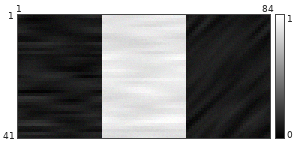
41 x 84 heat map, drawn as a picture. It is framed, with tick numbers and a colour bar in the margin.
The table splits into one row of 3 panels. Panel 1,1: very low, streaked across, faint in contrast. Panel 1,2: very high, streaked across, faint in contrast. Panel 1,3: very low, slanting up to the right, faint in contrast.
